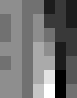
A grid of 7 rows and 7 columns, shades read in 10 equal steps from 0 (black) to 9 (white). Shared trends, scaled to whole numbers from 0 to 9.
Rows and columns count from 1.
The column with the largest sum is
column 4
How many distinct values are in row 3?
3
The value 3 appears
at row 5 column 7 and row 6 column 7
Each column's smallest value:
4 5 4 4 1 0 1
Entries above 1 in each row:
5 6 7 6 6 6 6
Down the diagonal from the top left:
5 5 4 6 6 0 4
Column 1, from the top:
5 4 4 5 4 5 5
